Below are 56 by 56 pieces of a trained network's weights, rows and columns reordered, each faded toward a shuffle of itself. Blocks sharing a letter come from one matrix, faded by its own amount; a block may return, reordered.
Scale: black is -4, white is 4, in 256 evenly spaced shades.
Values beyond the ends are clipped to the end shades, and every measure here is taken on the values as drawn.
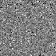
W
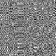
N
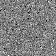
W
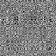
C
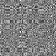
N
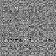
C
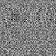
C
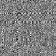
N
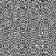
N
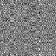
N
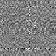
C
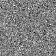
W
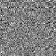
N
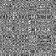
N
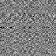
C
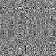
N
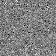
W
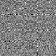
C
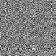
C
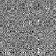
C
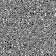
W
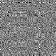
C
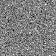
W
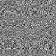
N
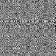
N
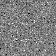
W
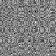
C
